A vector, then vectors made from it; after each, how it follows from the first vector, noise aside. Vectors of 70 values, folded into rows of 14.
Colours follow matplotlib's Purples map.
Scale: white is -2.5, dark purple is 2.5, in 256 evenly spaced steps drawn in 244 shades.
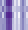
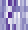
sign-scrambled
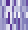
sign-scrambled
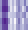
wrapped around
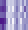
wrapped around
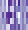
sign-scrambled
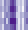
wrapped around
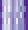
wrapped around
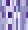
sign-scrambled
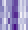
wrapped around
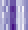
wrapped around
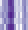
wrapped around
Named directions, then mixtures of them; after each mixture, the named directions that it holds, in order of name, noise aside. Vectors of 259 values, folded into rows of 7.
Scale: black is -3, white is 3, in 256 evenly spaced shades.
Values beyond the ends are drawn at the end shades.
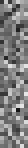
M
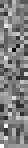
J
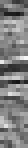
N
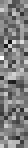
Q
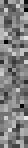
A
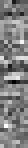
N, Q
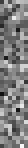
M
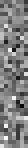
A, J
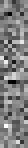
M, N, Q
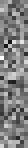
Q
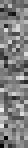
J, N, Q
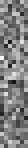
Q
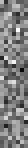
M, Q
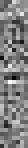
N, Q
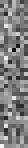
J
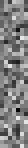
A, J, M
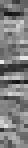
N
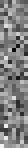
J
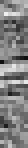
N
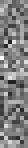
Q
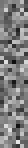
A, M, Q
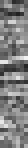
N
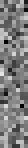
A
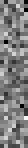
A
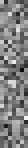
M, Q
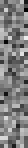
A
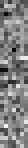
J, M, N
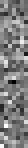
J, N, Q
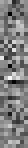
J, N, Q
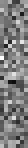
Q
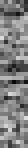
A, N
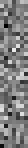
J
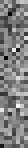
J, M
